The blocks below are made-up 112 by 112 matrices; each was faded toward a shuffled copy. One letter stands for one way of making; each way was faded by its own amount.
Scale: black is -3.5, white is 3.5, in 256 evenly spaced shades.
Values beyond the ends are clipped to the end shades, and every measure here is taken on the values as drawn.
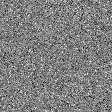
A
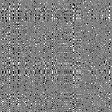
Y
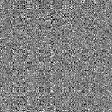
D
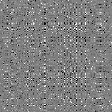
Y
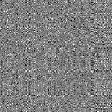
D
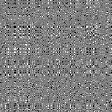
Y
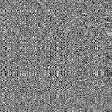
D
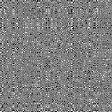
Y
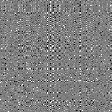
Y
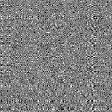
D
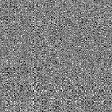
D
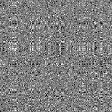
D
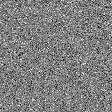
A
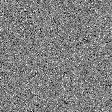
A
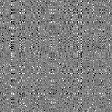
Y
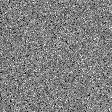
A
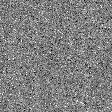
A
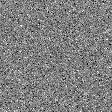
A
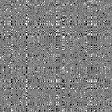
Y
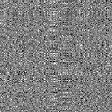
D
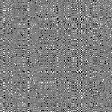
Y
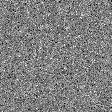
A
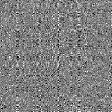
D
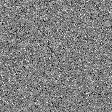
A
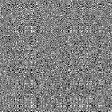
D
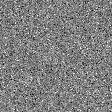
A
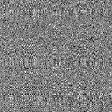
D
